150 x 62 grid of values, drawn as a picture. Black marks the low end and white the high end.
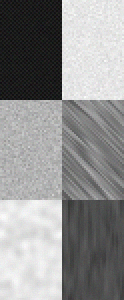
It is made of 3 by 2 panels. Panel 1,1: very low, checkered, faint in contrast. Panel 1,2: very high, fine-grained, faint in contrast. Panel 2,1: high, fine-grained, faint in contrast. Panel 2,2: middling, slanting down to the right. Panel 3,1: very high, blotchy, faint in contrast. Panel 3,2: low, streaked downward, faint in contrast.
